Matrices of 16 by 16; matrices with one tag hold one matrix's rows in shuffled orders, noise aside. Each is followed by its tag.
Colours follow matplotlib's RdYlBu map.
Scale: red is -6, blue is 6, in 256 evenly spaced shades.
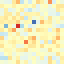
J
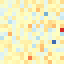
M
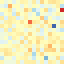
M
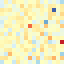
M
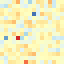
J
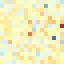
M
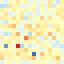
J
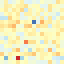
J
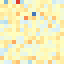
J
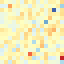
M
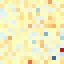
M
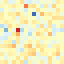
J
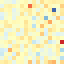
M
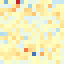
J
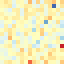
M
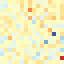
M
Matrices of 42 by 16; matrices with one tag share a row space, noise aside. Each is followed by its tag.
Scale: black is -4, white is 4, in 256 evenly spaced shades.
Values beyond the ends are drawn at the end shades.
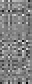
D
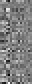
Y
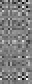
D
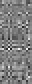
D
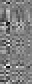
Y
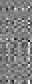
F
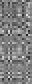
D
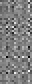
F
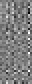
F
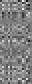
D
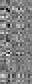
Y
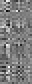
Y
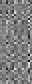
F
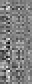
Y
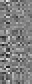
Y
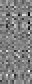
F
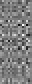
D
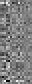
Y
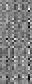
F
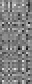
D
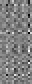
F
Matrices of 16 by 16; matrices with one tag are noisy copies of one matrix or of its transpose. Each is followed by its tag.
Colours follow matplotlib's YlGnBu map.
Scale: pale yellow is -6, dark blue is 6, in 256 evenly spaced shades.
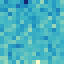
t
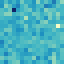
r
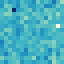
r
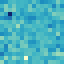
r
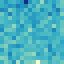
t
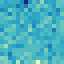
t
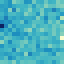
t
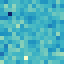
r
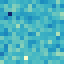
r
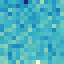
t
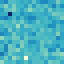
r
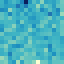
t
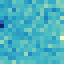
t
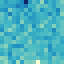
t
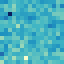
r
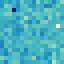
r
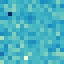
r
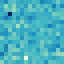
r
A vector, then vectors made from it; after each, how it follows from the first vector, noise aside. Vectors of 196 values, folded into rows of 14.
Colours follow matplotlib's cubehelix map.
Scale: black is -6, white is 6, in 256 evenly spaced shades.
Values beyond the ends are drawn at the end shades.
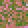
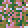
scaled up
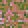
wrapped around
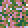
scaled up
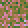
wrapped around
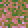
wrapped around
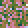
scaled up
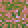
wrapped around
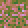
wrapped around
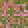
wrapped around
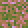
wrapped around
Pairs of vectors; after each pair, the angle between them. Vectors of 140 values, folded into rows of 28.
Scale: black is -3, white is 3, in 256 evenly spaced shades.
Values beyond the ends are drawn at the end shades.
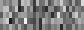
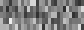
partly opposed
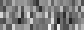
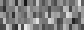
orthogonal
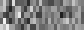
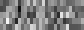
partly opposed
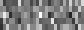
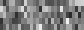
partly aligned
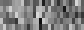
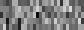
orthogonal
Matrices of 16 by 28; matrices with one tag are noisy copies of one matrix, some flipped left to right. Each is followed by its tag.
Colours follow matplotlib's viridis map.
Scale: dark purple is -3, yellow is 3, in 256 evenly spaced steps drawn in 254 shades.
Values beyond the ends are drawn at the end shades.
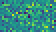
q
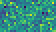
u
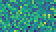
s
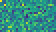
q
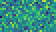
s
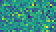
q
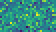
s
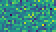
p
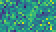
u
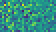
q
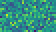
s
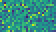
q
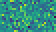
s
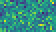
u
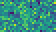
u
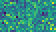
u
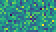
p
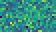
s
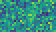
u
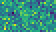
u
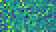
q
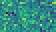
u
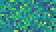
s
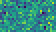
u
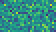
q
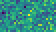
u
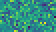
s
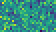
u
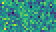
u
